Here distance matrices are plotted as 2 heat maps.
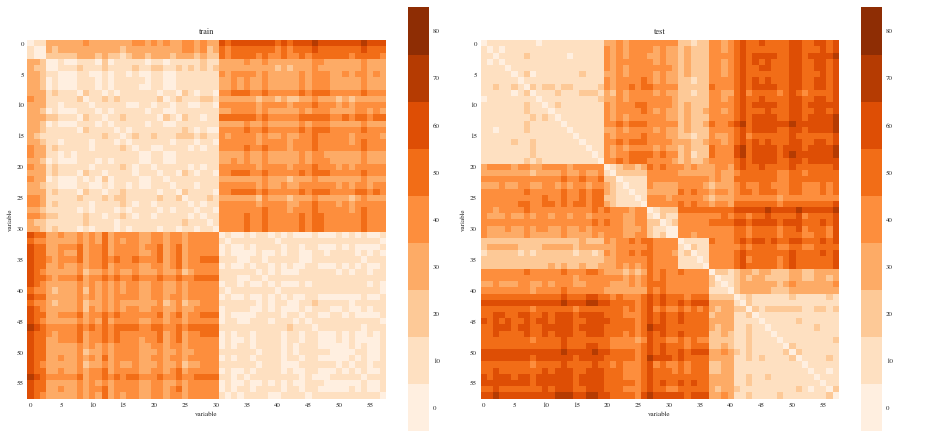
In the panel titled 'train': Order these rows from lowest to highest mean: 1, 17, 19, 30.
19, 30, 17, 1
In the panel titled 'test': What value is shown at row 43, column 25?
40
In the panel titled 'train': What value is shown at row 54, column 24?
50
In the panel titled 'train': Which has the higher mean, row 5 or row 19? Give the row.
5
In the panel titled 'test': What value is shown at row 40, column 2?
40
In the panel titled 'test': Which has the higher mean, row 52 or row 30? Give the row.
30
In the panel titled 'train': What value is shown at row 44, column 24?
50
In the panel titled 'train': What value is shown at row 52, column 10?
30
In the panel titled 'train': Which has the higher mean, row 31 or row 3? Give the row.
31
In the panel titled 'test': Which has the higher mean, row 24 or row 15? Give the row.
24
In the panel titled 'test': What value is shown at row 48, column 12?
50
